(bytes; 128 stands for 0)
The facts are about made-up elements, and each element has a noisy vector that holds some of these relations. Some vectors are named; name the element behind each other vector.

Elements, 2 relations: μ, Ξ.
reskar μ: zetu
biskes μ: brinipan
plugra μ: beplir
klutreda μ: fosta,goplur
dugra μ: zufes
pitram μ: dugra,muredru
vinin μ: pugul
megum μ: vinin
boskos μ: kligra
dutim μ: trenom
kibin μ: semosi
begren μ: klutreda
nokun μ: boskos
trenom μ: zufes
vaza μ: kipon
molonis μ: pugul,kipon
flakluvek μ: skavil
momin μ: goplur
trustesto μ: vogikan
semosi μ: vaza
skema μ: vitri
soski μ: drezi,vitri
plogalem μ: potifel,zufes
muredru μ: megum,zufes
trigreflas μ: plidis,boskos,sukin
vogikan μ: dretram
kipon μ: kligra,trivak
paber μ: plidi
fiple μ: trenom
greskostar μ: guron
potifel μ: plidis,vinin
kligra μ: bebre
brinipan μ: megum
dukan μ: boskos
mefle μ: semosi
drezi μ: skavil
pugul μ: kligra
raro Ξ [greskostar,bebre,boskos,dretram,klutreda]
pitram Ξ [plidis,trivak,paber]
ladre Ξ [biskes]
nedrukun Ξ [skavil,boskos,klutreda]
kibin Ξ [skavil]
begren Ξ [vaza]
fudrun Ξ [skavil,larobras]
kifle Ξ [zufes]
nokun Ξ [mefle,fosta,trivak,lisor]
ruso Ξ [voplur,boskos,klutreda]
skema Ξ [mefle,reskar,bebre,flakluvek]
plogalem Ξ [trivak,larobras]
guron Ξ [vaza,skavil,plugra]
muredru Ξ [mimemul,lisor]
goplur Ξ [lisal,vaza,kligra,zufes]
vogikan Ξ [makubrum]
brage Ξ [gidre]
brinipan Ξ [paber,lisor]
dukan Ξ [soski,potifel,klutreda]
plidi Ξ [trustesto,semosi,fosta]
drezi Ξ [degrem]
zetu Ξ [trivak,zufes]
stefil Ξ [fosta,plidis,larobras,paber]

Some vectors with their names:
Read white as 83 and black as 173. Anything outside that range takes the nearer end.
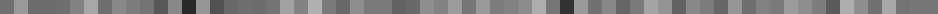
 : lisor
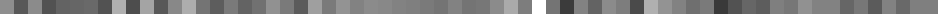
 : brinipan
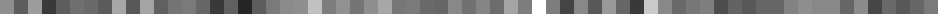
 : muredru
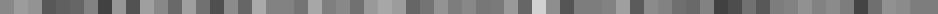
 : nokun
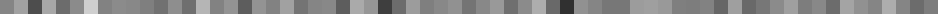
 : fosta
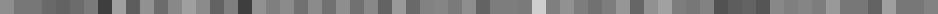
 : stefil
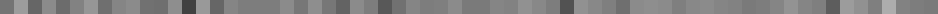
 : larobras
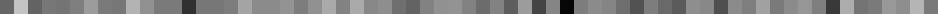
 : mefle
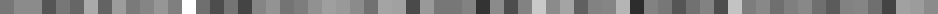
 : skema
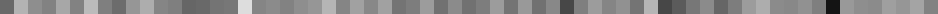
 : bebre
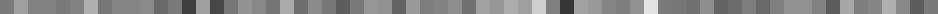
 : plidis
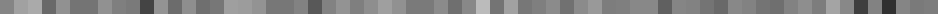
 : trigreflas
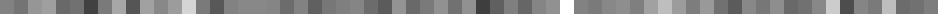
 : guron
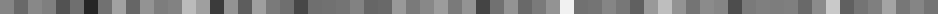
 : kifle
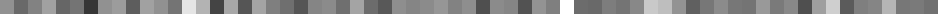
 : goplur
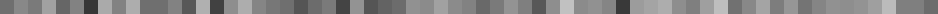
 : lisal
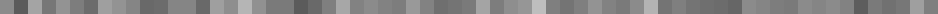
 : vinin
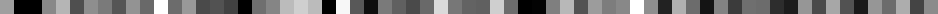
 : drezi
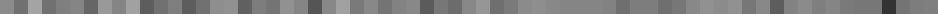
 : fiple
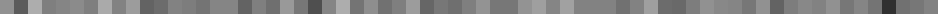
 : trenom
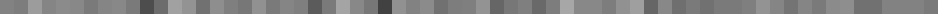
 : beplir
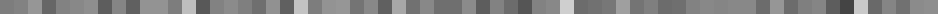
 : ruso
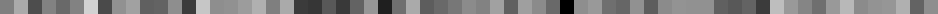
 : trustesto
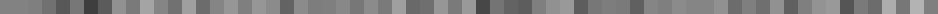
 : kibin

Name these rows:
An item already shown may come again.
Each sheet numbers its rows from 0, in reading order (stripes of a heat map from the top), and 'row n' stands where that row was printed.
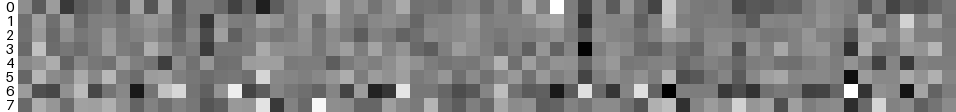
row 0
muredru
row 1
trivak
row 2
larobras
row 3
mefle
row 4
trigreflas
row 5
bebre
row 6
vogikan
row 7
potifel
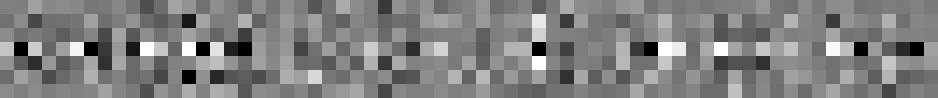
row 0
beplir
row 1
paber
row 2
stefil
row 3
brage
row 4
plidi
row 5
mimemul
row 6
momin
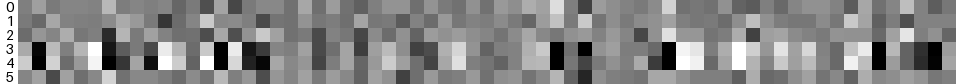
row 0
plidis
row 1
vitri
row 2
kligra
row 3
gidre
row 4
brage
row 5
fosta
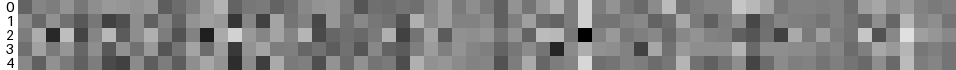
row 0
skavil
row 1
zetu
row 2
semosi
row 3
plugra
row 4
zetu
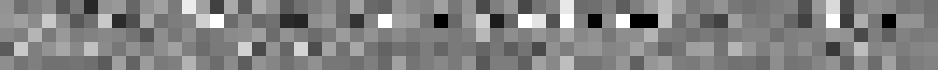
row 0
begren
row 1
ladre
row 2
sukin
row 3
greskostar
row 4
fudrun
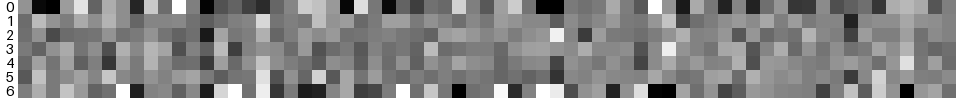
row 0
degrem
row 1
boskos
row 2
paber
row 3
zufes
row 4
vaza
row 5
greskostar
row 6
biskes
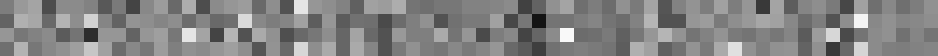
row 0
dukan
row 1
dretram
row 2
begren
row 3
klutreda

